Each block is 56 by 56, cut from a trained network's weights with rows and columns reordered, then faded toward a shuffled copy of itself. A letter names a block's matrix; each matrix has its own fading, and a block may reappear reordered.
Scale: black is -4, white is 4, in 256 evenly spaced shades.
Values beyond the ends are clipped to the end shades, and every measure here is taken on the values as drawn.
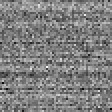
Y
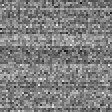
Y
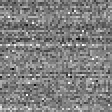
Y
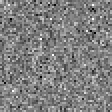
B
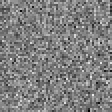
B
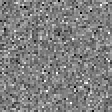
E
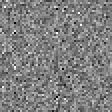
B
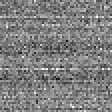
Y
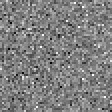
E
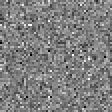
B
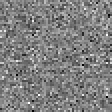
B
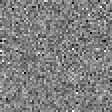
B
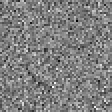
B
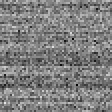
Y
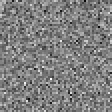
B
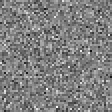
B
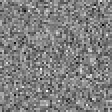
B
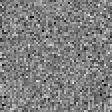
B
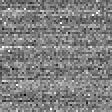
Y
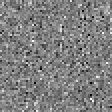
E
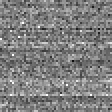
Y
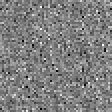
E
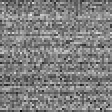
Y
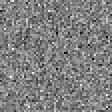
B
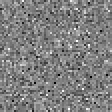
E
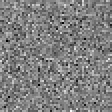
B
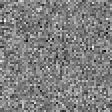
B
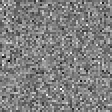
B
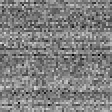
Y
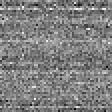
Y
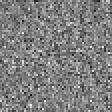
B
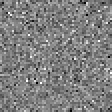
E
